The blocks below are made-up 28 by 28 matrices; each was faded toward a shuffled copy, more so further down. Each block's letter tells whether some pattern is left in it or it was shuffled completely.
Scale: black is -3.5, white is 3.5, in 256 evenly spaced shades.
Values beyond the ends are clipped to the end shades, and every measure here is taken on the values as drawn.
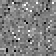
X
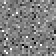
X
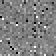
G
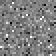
X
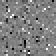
G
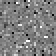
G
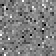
G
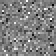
G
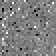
G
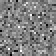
X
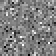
X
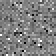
G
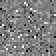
X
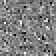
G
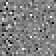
G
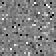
X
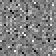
G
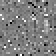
G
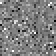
X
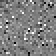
G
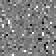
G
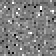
X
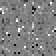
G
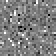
G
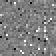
G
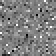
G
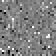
G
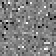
X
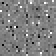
G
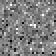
X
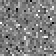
X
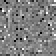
X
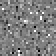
X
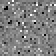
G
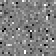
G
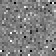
X
